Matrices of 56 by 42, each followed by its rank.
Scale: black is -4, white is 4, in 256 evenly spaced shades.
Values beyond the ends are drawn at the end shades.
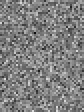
full rank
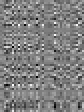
three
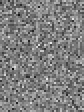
full rank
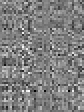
five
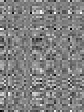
three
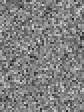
full rank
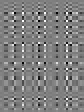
one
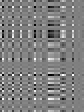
one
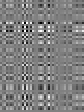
one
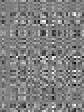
three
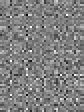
five
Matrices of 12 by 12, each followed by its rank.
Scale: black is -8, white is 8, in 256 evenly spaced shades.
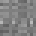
two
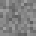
full rank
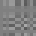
one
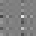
one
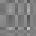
one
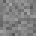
full rank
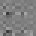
two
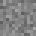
full rank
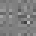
two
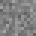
full rank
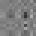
two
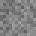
full rank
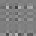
one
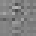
two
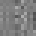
two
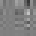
one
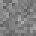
full rank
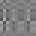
one
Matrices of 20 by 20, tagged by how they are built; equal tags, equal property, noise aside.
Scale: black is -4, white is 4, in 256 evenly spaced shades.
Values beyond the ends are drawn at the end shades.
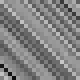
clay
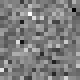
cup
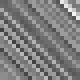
clay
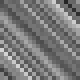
clay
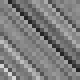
clay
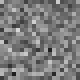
cup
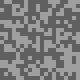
cup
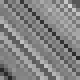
clay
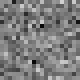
cup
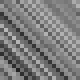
clay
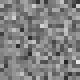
cup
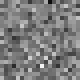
cup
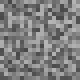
cup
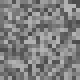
cup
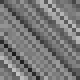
clay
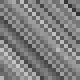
clay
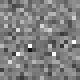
cup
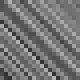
clay
